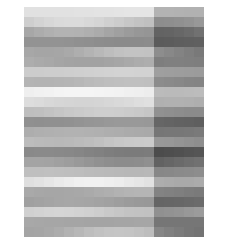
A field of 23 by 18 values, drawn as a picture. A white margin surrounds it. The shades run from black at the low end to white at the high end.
Seam: vertical, 70% of the way across, the left part higher. Histogram: bell-shaped. Grain: streaks across.
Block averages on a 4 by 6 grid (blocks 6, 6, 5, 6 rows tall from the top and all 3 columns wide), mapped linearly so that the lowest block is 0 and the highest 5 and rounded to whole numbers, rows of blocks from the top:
4 4 4 4 2 1 | 5 5 5 5 3 2 | 3 3 3 3 1 0 | 4 4 4 4 2 1
